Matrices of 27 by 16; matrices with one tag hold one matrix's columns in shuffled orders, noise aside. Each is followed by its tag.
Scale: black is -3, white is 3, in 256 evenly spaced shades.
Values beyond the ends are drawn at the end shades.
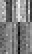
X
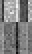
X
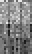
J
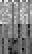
J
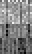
J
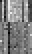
X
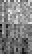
J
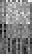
J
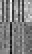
X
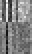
X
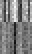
X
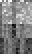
J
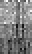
J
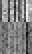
X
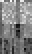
J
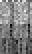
J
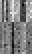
X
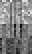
J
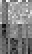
J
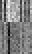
X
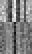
X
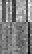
X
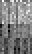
J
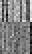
X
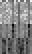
J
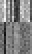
X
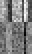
X
